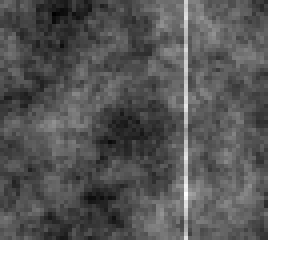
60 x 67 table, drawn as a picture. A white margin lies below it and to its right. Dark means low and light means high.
Column 47 stands out from the rest. On average the colour sits 30% of the way up the scale. Most values sit low, with a long tail of high ones.
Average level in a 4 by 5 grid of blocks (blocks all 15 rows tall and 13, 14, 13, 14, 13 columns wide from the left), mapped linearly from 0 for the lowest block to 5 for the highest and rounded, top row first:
10253
13242
22033
20253
